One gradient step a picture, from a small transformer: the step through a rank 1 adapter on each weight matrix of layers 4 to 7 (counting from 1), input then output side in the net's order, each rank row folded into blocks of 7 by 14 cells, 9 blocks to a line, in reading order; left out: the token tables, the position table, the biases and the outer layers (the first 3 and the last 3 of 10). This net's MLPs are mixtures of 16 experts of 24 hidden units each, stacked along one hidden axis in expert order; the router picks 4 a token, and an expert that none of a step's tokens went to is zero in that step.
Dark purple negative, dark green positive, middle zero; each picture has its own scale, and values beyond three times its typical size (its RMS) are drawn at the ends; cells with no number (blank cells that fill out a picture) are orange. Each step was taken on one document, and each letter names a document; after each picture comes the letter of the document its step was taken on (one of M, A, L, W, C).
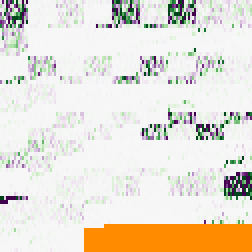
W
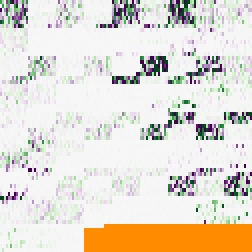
W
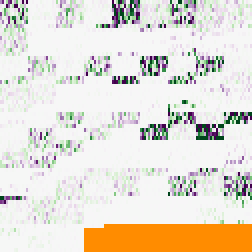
W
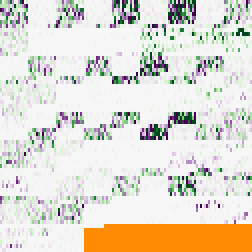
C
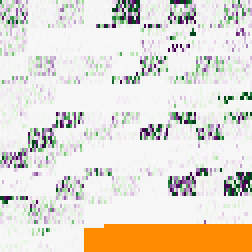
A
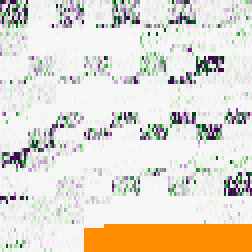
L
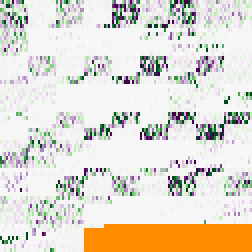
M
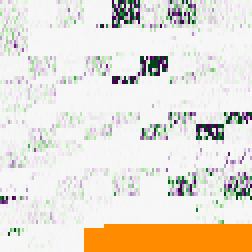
W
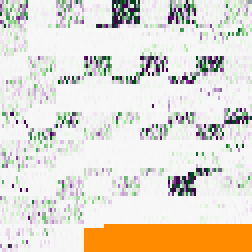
C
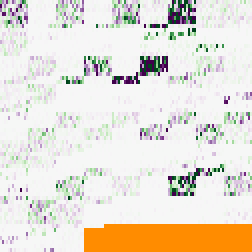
M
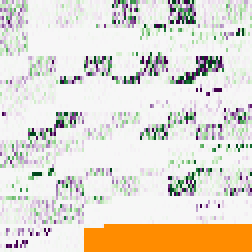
C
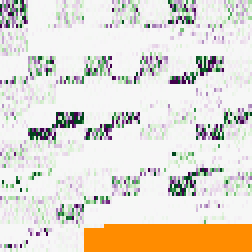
C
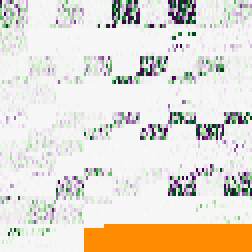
A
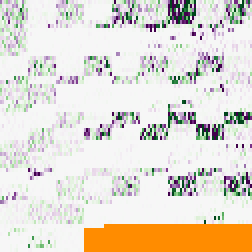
W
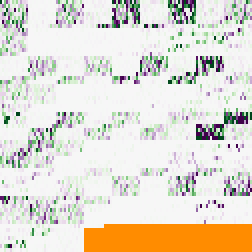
C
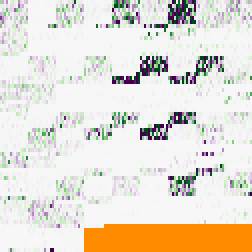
M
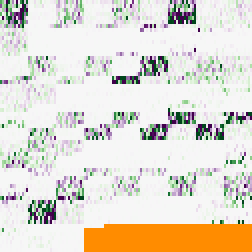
W
